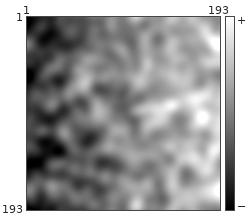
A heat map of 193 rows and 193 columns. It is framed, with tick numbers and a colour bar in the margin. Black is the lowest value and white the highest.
Overall the values sit about 50% of the way up the scale. No lone cell stands out from its neighbours. No regular stripes run through it. There is an overall slope up to the right. The field is smooth, with broad soft blobs. No row or column stands out.
